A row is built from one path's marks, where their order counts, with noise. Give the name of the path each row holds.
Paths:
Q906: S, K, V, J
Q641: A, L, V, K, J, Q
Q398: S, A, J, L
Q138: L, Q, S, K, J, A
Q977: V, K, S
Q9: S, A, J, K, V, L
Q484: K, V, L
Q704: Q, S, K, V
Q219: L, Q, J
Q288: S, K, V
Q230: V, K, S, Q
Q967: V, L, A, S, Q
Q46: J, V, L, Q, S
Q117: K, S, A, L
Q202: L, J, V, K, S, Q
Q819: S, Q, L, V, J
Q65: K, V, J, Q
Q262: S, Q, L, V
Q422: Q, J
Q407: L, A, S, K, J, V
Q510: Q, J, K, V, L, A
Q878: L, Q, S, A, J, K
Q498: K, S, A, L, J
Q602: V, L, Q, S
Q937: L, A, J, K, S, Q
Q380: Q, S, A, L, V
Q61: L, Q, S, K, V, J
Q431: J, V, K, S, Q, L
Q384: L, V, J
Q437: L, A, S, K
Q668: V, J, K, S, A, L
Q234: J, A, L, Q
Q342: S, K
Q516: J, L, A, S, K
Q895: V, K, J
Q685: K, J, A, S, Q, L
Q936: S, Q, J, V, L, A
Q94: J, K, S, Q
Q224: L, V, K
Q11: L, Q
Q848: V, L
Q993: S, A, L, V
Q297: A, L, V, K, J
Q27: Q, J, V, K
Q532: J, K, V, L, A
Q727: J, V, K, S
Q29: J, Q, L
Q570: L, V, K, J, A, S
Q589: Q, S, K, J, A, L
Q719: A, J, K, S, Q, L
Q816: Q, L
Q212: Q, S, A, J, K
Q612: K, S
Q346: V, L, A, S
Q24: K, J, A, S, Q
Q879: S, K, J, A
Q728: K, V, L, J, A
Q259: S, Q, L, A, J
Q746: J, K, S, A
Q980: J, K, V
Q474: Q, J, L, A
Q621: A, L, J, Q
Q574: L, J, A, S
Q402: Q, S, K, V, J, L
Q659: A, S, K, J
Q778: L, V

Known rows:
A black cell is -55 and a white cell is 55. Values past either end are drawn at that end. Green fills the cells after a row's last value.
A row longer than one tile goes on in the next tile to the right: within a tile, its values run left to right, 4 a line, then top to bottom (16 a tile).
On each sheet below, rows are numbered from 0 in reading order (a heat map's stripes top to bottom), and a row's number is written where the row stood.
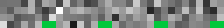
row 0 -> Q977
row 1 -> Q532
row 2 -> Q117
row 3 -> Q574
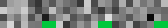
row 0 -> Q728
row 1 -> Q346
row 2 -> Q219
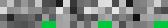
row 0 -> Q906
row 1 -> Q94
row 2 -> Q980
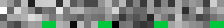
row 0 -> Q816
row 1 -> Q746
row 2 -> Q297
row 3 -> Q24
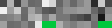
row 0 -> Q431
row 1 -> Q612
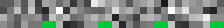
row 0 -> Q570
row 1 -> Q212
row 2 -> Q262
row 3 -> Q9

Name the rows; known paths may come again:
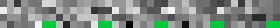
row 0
Q29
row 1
Q848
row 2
Q879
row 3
Q936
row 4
Q498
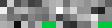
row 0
Q746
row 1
Q9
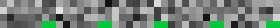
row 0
Q906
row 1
Q262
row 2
Q727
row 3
Q219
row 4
Q878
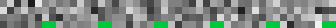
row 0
Q422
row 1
Q117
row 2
Q138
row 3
Q602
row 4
Q230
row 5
Q668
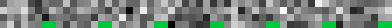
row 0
Q728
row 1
Q895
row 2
Q967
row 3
Q297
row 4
Q65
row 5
Q27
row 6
Q621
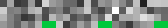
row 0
Q46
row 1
Q346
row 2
Q816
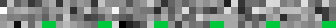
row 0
Q532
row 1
Q24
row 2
Q342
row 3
Q407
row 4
Q94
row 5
Q484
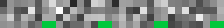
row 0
Q937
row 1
Q380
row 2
Q202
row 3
Q719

